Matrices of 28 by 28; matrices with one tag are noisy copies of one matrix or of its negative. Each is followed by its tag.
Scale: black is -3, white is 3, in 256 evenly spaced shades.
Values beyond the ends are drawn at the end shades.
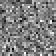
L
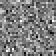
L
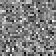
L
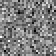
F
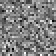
L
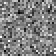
F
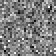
F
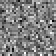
L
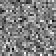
L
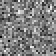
F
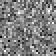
F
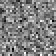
L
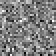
L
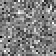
F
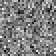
F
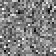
F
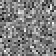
F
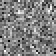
F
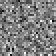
L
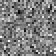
F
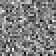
L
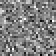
L
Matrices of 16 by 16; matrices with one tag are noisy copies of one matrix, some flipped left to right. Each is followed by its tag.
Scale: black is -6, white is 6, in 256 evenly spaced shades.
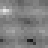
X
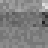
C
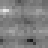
X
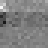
C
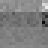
C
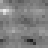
X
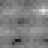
X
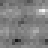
X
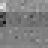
C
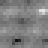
X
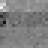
C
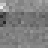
C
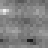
X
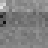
C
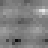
X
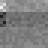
C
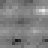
X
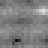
X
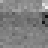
C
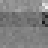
C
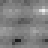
X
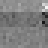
C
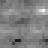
X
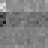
C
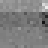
C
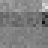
C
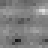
X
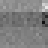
C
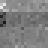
C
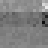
C
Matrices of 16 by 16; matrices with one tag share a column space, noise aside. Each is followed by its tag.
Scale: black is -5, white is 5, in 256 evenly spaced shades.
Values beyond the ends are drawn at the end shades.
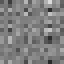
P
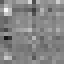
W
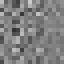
P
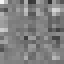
W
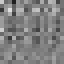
W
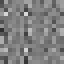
P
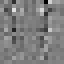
W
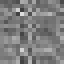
P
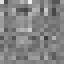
W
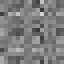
P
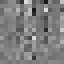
W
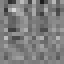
W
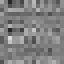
P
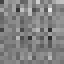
W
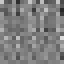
W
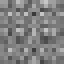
P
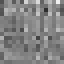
W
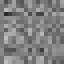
P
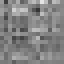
W
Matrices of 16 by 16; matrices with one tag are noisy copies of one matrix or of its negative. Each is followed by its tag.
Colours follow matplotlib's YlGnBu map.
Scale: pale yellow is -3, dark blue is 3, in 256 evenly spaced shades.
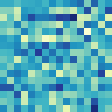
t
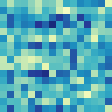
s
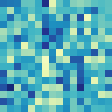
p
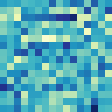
t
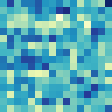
s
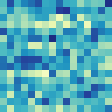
s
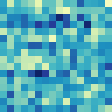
s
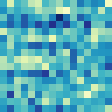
s
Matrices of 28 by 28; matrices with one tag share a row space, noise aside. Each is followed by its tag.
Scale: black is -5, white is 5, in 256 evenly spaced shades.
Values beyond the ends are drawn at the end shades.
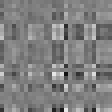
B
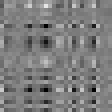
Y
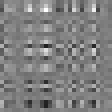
Y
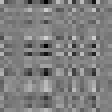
Y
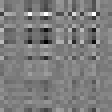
Y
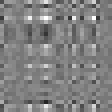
Y
